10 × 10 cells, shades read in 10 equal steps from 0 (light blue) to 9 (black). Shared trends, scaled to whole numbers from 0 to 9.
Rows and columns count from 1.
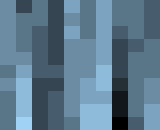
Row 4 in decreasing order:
6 6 5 5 4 4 3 3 3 2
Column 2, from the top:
6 4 4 4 3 2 1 1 1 0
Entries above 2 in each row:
8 9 8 9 9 8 7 7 6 6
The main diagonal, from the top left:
3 4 5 6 3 3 1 8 4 2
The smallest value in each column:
3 0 4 5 2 1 1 4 4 2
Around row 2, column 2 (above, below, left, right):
6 4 3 4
